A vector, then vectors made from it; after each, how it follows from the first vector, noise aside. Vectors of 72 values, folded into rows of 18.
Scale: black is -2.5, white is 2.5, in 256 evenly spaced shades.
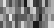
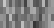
shrunk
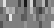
partly zeroed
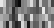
reversed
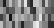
negated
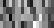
negated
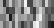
negated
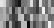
reversed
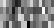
reversed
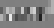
partly zeroed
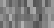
shrunk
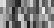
reversed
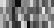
reversed
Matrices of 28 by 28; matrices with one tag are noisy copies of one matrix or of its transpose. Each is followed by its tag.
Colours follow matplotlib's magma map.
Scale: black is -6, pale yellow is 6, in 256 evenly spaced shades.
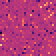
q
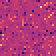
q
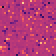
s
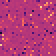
q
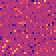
q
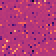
q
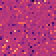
q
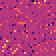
q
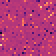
q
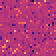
q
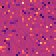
s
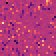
s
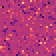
s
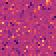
s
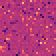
s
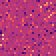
q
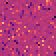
s
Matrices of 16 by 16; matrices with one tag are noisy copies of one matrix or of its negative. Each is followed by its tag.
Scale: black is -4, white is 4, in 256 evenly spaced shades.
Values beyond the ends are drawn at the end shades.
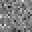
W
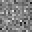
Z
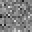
W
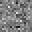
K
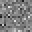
W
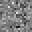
K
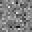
K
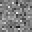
K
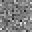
Z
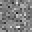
K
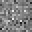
Z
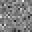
W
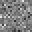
W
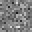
K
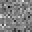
W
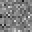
W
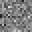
W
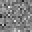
W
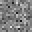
K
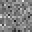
W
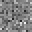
Z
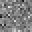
W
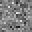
K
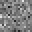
W
